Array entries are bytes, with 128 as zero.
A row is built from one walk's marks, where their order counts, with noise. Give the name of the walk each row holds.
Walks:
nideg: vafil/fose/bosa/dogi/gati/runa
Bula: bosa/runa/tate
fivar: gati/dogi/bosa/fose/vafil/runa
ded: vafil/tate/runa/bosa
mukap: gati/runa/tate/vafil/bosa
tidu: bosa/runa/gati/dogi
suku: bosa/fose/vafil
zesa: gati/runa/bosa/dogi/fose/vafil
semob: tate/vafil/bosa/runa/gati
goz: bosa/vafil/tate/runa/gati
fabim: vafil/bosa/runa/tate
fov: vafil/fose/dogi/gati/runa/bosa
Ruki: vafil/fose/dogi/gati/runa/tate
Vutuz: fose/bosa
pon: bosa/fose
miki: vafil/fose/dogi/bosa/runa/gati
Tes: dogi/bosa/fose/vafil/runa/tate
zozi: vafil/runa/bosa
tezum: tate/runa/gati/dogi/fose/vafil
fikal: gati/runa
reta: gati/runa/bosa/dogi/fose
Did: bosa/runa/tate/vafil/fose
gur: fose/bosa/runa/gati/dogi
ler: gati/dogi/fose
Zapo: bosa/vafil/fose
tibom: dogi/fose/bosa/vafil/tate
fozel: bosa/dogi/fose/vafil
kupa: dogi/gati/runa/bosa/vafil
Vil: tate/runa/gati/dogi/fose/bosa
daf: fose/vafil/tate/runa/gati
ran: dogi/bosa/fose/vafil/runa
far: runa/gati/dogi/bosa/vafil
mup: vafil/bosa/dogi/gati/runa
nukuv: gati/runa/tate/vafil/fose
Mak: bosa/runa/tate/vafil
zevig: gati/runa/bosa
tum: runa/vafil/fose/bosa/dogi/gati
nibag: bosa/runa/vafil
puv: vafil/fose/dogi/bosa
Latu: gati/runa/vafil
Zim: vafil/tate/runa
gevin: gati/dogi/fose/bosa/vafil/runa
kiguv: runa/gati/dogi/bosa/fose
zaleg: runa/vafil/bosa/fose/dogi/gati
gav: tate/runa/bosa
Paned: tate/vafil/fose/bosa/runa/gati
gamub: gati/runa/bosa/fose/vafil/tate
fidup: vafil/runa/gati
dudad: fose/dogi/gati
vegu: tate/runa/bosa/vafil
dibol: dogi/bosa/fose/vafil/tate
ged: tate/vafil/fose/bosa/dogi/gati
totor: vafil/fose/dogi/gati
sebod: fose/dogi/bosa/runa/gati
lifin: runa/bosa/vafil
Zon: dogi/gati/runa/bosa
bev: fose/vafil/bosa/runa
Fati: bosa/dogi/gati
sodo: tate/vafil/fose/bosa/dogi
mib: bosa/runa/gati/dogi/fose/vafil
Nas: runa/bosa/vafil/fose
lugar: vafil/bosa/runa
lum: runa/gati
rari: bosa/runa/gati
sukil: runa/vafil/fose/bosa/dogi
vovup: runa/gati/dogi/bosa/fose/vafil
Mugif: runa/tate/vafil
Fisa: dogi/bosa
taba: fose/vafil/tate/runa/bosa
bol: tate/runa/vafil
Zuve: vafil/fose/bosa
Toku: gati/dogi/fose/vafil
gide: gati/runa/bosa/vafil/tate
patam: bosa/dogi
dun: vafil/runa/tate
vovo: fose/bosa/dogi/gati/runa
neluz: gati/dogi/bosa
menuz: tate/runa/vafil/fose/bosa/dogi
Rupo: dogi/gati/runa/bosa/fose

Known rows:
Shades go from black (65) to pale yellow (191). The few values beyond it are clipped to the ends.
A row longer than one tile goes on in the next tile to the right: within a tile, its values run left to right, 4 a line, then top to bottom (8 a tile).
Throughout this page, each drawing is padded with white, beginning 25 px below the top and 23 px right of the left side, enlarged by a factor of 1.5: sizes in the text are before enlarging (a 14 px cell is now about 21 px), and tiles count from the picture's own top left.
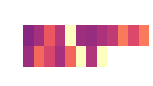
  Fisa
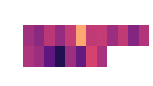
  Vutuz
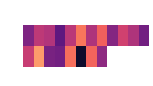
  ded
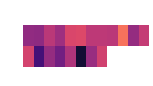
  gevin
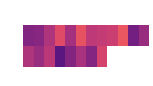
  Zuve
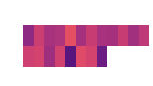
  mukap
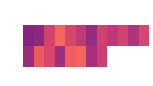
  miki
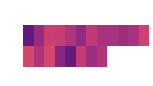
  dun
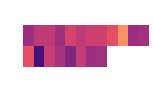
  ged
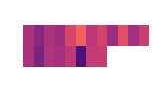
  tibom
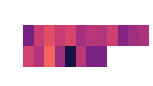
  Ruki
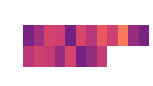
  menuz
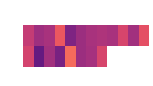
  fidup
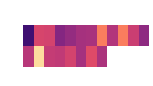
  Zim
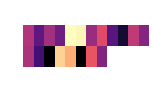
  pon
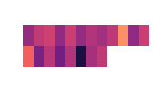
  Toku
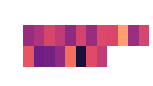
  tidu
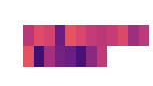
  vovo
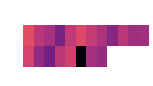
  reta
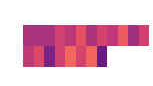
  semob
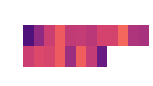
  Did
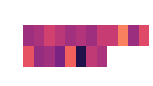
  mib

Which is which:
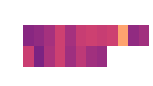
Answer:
sodo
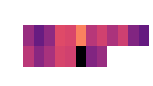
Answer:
Nas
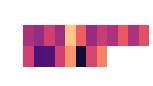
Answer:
kiguv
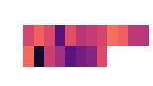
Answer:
Fati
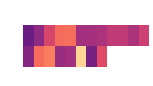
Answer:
puv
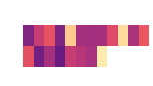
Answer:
neluz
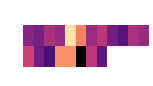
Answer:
suku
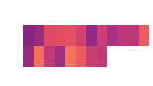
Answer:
sebod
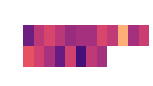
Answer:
tezum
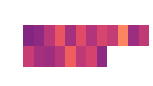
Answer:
Paned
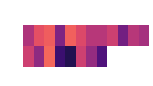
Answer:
dudad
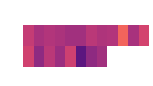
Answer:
fozel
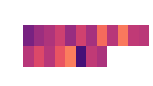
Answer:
goz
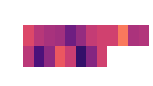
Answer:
patam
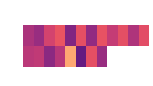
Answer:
rari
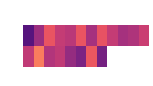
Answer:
Bula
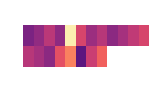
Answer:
dibol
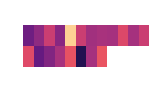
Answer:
fivar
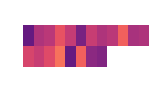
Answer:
nukuv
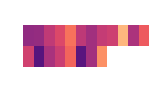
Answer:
far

